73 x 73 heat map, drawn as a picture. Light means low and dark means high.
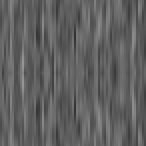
No overall slope runs across the table. Overall the values sit about 60% of the way up the scale. The top and bottom halves mirror each other. Streaks run downward.
